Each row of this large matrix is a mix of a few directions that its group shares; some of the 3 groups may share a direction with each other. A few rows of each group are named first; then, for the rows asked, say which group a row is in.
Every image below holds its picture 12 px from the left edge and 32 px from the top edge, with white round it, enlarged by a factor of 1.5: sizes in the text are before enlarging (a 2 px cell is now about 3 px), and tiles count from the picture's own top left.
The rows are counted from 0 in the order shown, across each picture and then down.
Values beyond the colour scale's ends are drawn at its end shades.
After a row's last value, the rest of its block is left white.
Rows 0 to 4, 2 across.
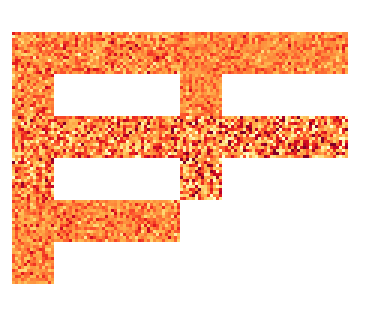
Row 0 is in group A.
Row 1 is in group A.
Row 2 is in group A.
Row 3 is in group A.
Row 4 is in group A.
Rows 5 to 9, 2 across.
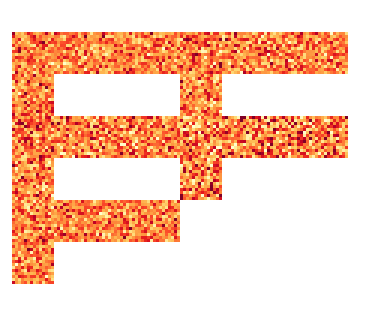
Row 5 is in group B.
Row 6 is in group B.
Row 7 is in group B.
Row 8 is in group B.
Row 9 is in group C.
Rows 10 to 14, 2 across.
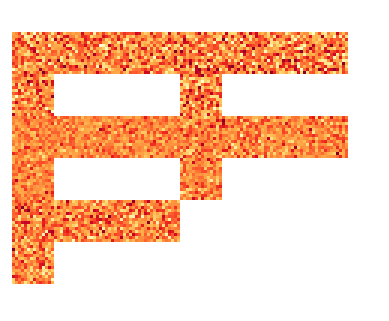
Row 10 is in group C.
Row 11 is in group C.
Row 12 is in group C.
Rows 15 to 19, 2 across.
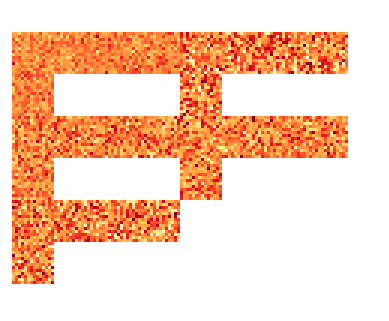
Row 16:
C
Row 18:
B
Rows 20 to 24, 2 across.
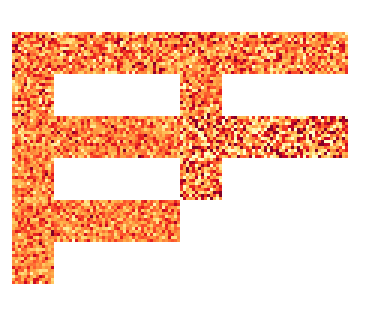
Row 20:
C
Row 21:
B
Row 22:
A
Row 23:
C
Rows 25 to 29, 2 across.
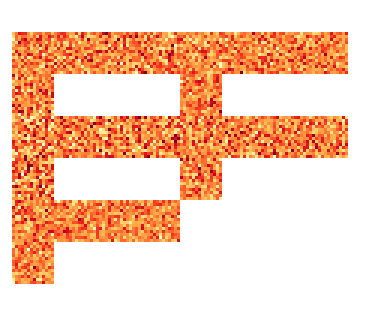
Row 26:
B
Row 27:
C
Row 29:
B
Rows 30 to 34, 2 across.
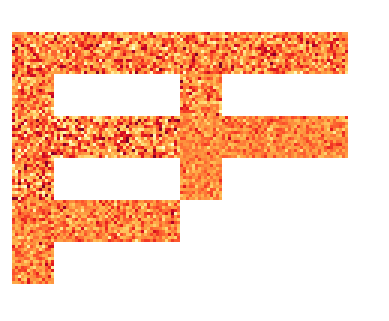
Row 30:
C
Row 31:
B
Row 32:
C
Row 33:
C
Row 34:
A
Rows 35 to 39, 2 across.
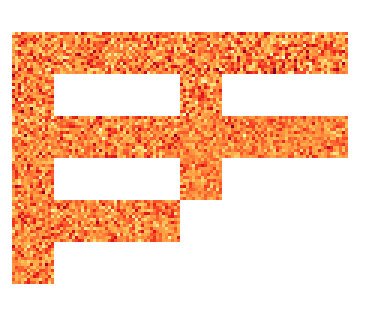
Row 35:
A
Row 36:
C
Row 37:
C
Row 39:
A
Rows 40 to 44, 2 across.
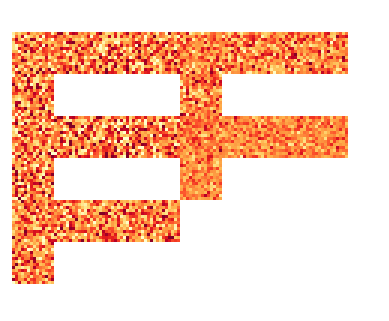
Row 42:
C
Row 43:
B
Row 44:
C
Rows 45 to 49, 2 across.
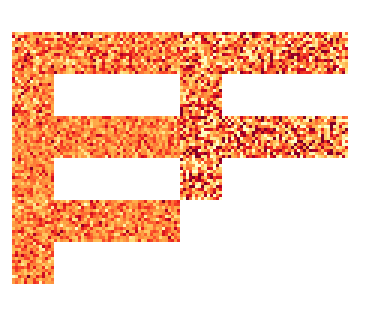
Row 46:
B
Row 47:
A
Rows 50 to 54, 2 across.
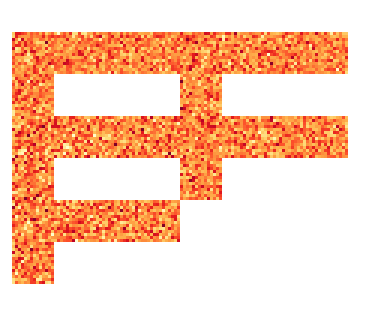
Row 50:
B
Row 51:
B
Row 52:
B
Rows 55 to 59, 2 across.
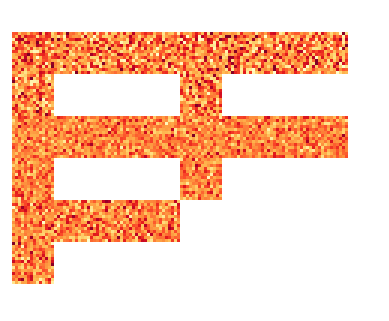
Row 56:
A
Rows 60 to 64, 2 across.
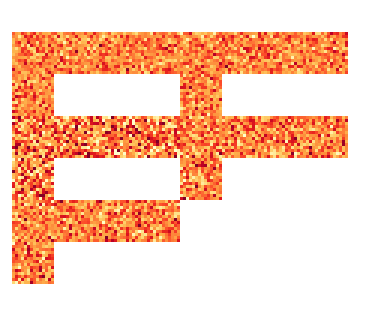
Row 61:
B
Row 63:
C
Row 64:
C
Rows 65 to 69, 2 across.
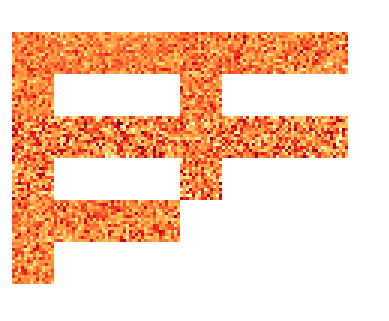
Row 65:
C
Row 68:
A
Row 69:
C
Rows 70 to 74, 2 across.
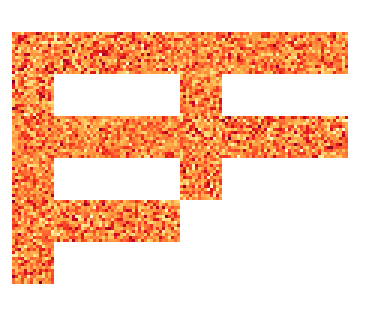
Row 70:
B
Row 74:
B
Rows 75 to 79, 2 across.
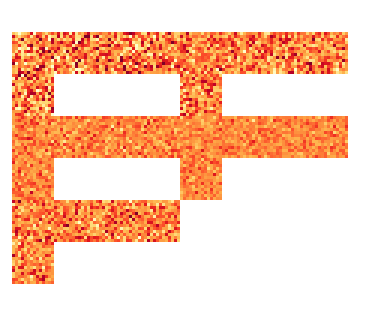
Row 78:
B
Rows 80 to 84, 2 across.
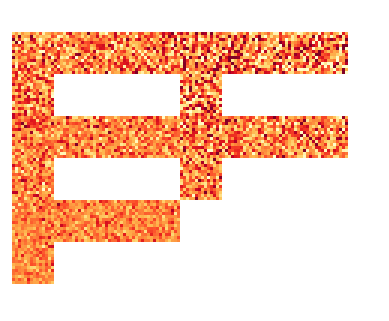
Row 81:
A
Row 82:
B
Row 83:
A
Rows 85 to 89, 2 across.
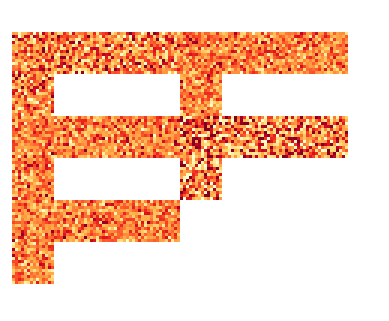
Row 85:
A
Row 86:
B
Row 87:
C
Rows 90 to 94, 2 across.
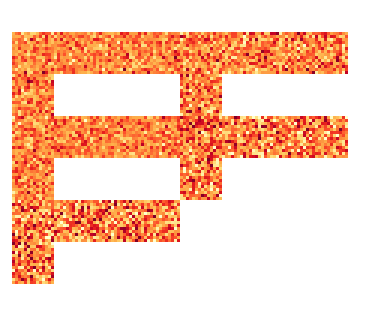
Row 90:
C
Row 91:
A
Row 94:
A
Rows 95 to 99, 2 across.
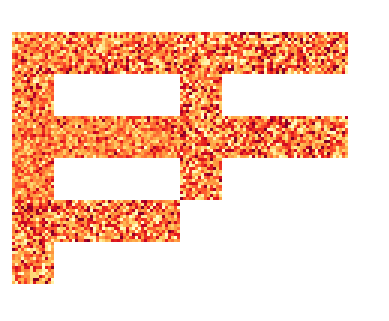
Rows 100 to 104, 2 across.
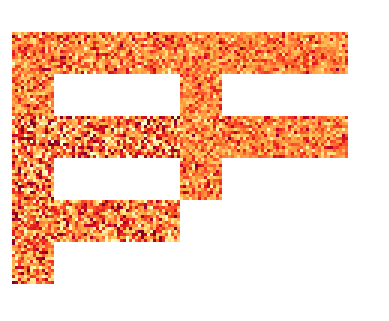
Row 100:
A
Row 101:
A
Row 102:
A
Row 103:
C
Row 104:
C
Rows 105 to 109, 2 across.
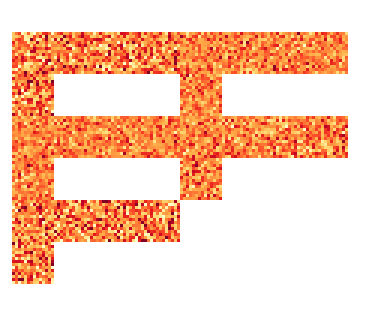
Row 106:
A
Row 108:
C
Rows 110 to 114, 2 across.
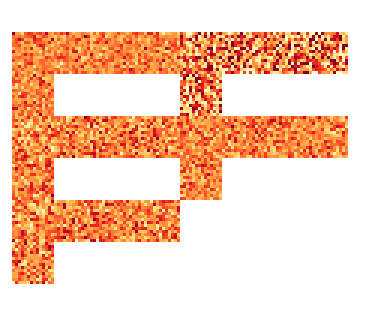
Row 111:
A
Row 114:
B
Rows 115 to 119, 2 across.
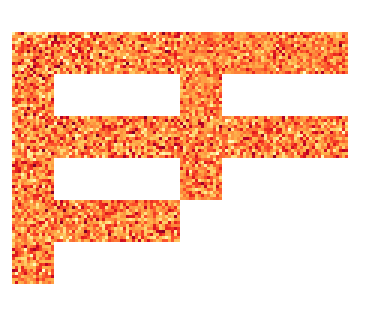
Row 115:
B
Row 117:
C
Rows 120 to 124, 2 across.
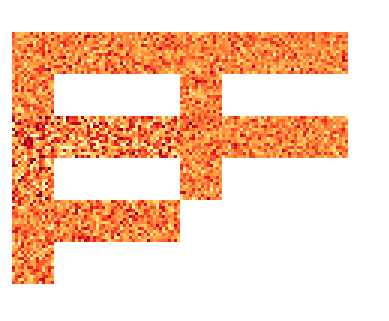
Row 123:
B
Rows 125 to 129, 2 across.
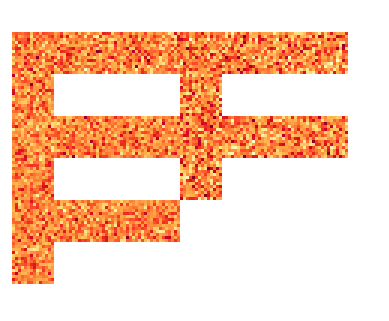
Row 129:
C
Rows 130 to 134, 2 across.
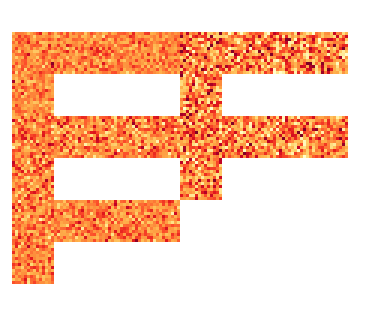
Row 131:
C
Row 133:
A
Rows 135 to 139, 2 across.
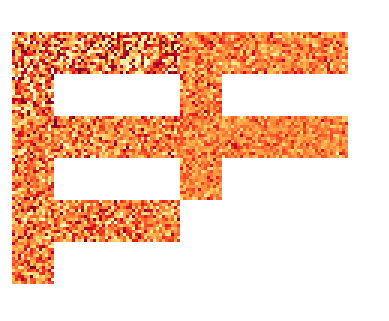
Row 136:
B
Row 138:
B
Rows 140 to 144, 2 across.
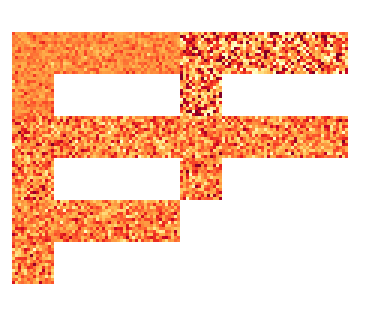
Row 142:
A
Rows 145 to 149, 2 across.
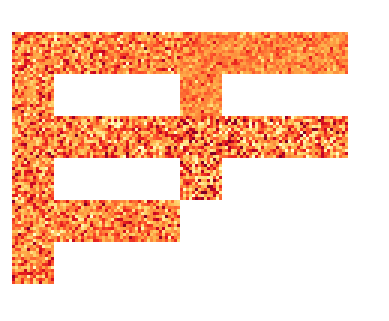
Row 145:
B
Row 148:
A
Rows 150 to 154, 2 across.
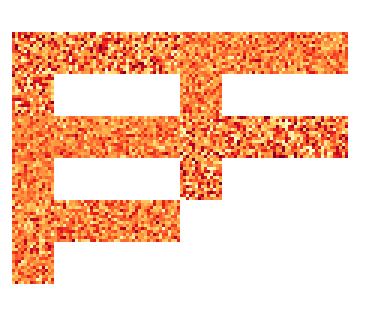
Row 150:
C
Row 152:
C
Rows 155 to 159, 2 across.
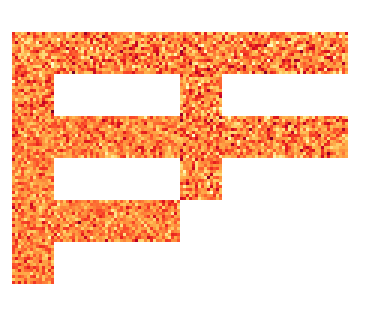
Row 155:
B
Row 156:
C
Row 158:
C
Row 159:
A
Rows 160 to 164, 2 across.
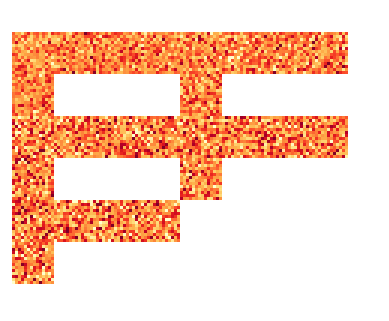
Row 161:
A
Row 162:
A
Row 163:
B
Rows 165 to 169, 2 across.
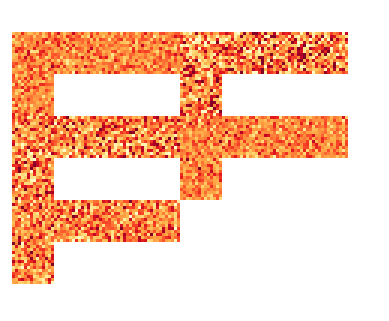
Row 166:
B
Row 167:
C
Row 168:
A
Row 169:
A
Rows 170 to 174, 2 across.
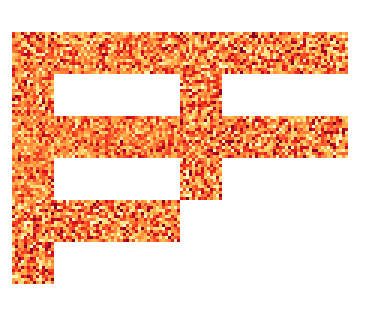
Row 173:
A
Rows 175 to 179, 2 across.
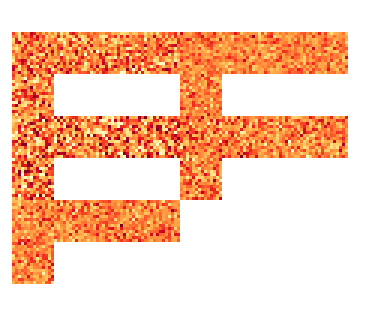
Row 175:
C
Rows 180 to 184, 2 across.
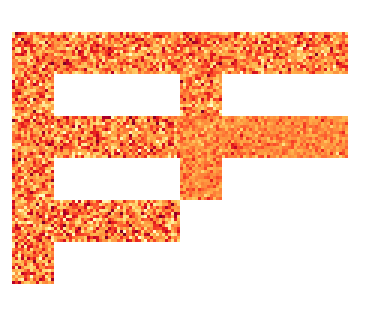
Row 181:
B
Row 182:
A
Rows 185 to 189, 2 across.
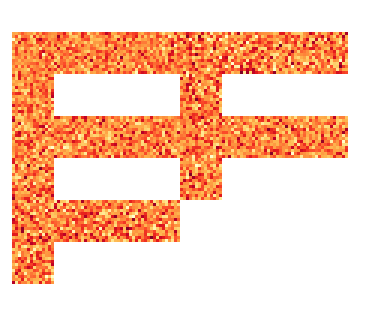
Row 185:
A
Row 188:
C
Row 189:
C
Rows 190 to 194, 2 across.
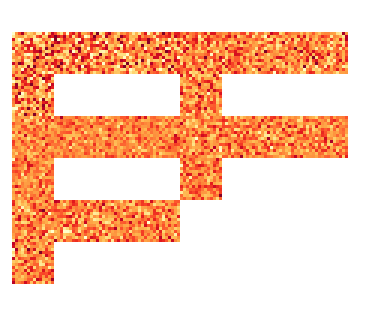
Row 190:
B
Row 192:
C
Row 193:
B
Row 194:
B
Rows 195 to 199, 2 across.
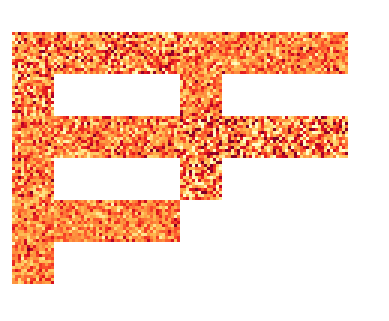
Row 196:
B
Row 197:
A
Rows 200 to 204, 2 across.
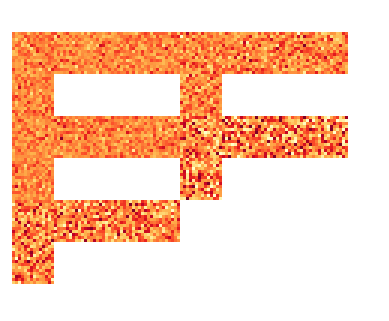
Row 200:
C
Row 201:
A
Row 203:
C
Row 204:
A
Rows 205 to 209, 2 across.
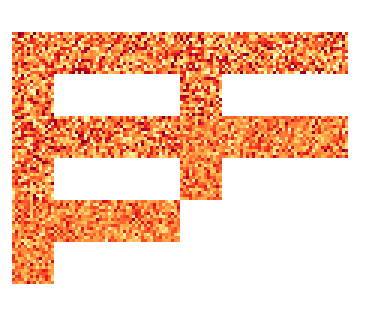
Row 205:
A
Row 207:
B
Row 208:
A
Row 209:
A
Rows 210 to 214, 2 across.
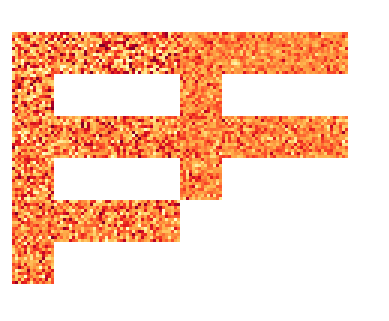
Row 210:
C
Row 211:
B
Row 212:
A
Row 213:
C
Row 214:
C
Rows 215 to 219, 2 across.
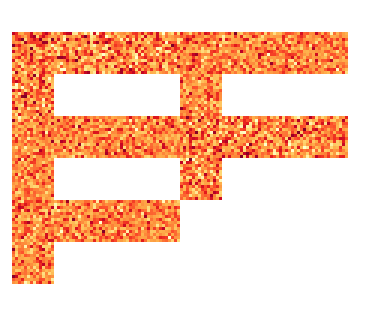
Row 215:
B
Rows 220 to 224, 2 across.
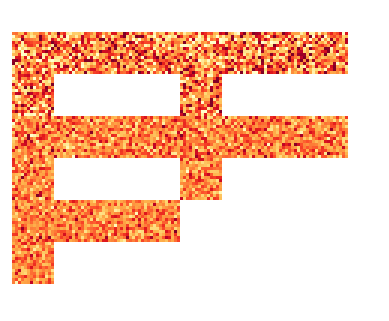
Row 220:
A
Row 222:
B
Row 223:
C
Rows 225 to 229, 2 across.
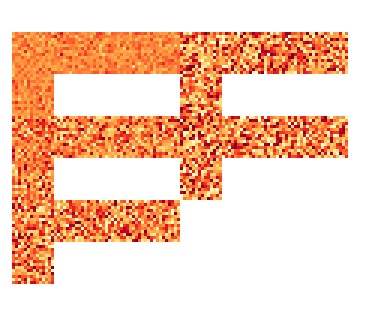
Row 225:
C
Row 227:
C
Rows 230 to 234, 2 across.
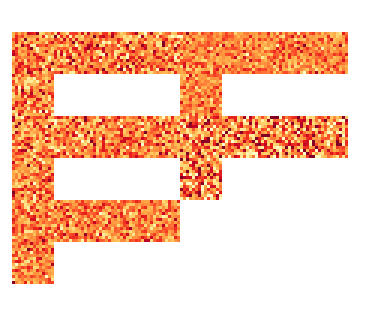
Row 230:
C
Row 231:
A
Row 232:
B
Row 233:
A
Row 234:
C
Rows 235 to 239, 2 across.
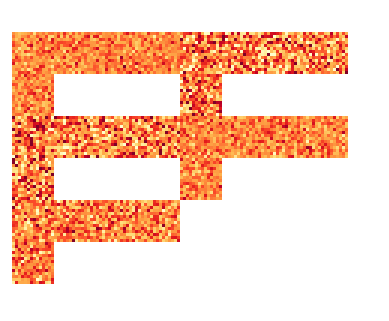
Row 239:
B
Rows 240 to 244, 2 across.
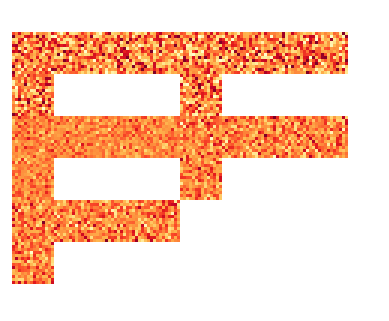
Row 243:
A
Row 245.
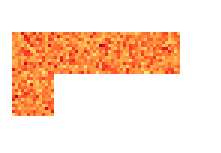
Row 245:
C
